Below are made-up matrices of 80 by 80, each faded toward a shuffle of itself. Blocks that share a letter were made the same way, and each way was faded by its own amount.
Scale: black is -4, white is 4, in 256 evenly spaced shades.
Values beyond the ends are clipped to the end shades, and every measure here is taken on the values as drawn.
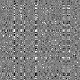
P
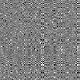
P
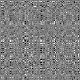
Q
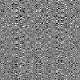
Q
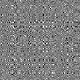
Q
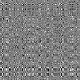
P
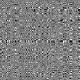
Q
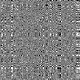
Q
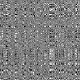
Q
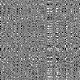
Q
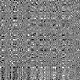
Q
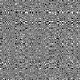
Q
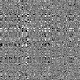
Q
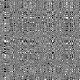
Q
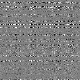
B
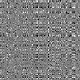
P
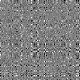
Q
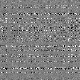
B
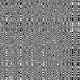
P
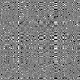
P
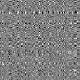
Q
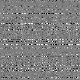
B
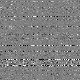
B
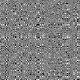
Q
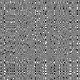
P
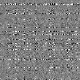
B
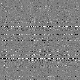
B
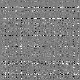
B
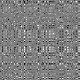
P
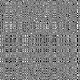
P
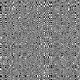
Q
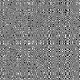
P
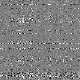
B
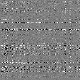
B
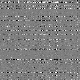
B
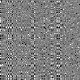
P
